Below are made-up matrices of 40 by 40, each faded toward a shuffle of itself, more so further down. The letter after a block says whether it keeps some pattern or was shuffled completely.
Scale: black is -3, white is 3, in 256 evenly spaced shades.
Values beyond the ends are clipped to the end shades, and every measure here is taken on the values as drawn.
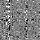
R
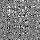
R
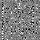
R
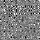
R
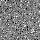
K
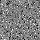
K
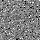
K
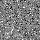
K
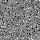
K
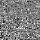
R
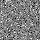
K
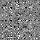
R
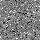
K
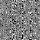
R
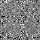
R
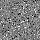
K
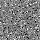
K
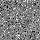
K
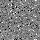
K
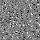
K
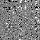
R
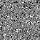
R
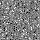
K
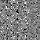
R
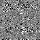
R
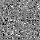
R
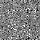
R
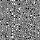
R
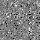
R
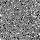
K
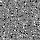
K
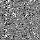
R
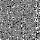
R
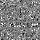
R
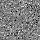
K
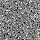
K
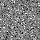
K
